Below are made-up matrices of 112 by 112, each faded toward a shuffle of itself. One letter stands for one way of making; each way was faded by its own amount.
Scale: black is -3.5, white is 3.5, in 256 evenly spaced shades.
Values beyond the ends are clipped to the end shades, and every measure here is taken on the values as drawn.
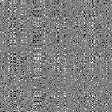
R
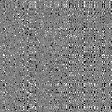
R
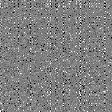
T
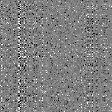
T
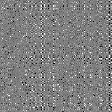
R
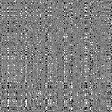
R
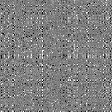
R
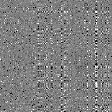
R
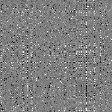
T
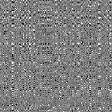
R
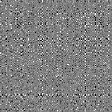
R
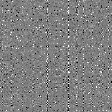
T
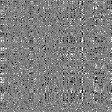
R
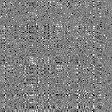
R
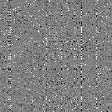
T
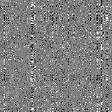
T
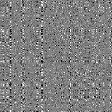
R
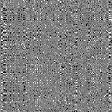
R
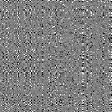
R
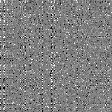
T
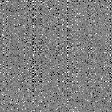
T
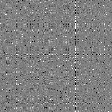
R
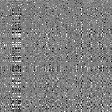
R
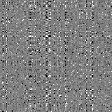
R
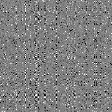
T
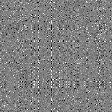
T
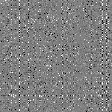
T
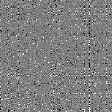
T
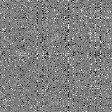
T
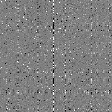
T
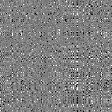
R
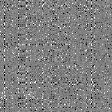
T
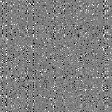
T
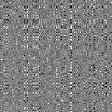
R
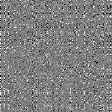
T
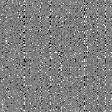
T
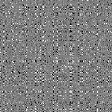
R
